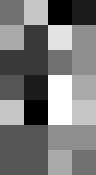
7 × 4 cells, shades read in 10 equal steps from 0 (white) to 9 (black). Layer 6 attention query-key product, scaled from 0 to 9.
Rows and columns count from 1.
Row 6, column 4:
4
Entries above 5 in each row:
2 1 2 2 1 2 2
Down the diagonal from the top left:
5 7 5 3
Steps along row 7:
same down up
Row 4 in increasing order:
0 3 6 8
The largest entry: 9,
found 2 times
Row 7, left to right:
6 6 3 5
